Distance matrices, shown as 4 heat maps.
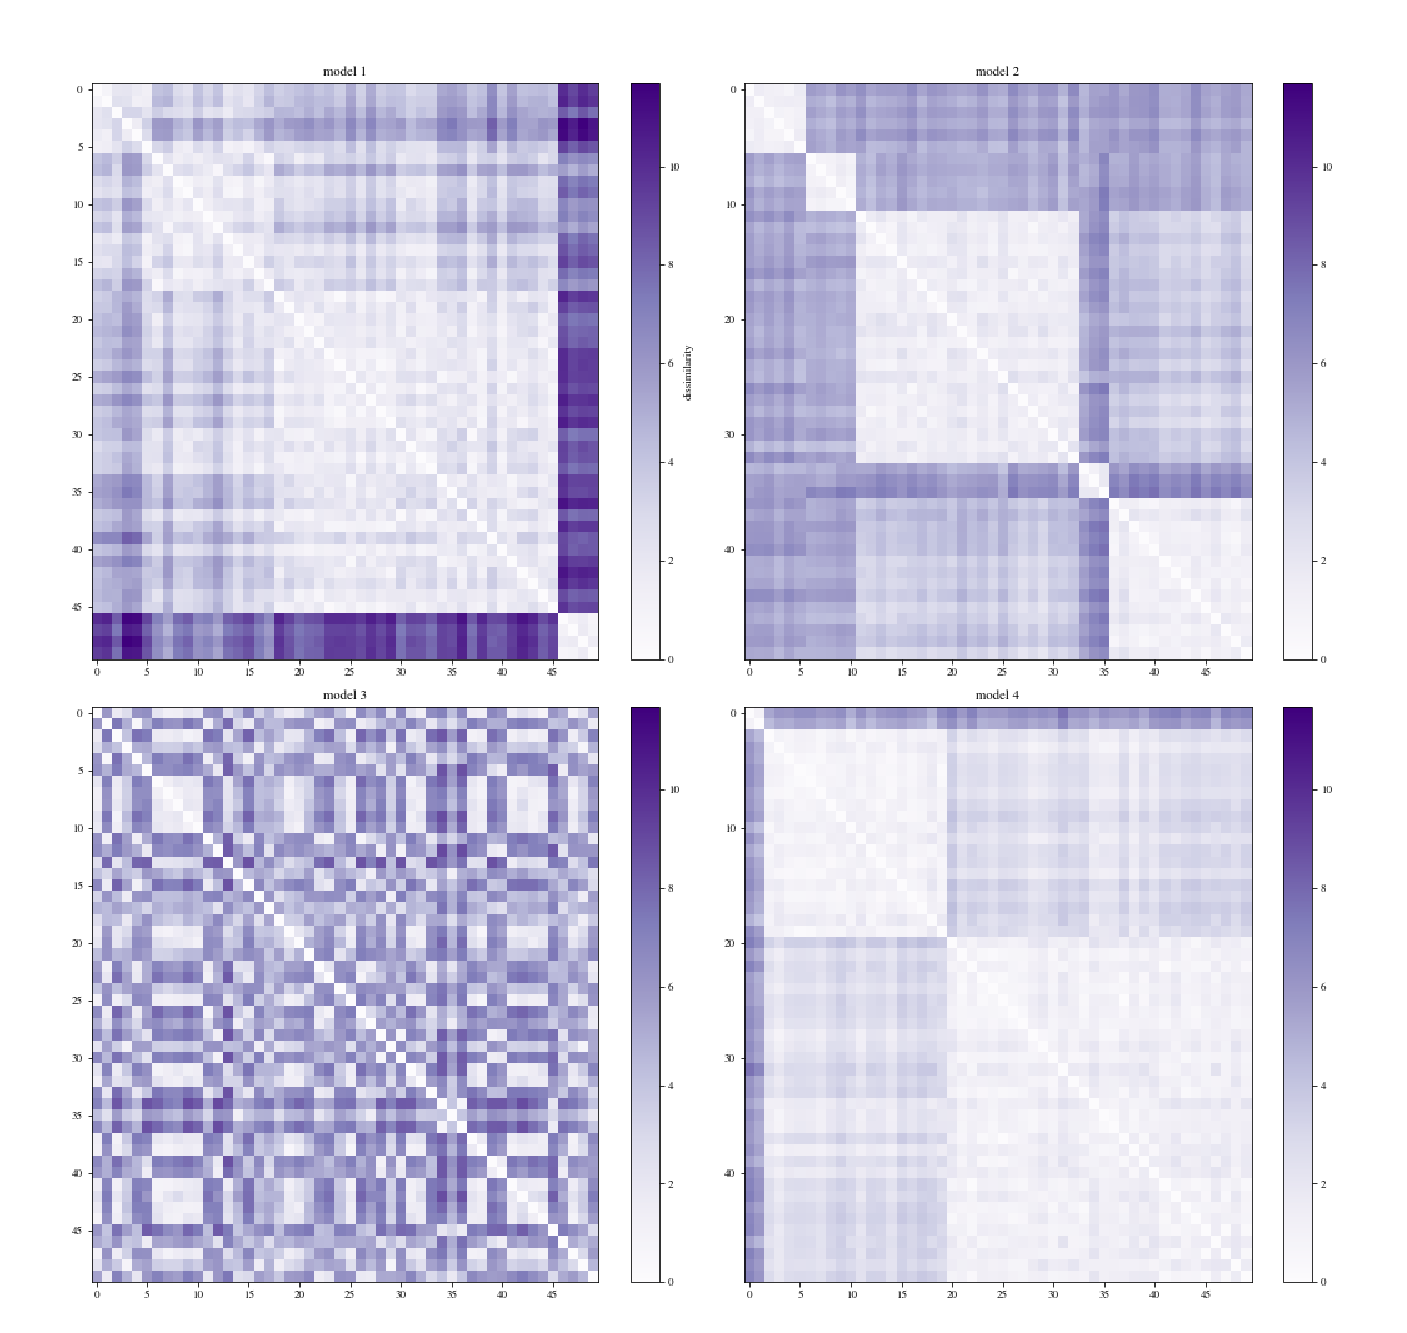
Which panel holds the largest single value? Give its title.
model 1
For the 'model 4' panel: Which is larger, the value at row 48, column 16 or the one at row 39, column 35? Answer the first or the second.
the first
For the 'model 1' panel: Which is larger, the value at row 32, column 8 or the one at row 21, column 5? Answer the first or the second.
the second
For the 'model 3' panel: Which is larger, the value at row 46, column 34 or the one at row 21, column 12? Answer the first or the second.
the first
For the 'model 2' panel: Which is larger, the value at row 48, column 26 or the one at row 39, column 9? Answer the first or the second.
the second
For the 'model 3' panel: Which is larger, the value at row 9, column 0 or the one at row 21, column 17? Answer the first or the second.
the second
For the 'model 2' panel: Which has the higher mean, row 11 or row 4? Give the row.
4
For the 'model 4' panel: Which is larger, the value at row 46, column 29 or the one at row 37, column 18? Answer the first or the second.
the second
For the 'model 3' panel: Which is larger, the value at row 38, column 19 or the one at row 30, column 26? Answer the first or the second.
the second
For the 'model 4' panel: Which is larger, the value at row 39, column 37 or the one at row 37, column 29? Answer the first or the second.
the second
